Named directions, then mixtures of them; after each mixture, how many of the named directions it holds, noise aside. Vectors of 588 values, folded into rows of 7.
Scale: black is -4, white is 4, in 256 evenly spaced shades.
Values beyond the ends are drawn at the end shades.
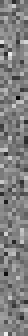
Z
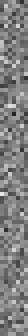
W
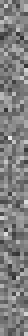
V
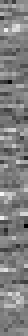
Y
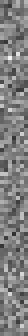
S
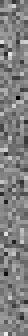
one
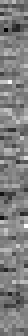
one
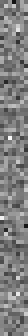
three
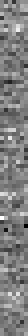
two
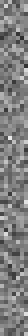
one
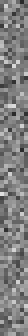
one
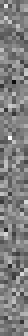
two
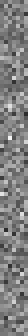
three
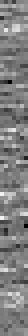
one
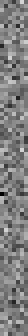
two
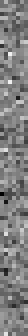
two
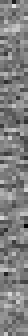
two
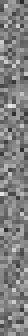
one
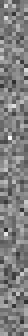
three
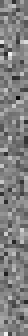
one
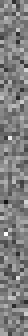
two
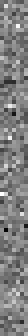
three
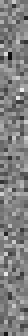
two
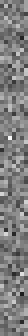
three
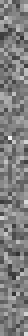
one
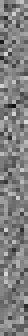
two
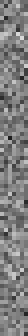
one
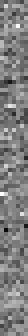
two
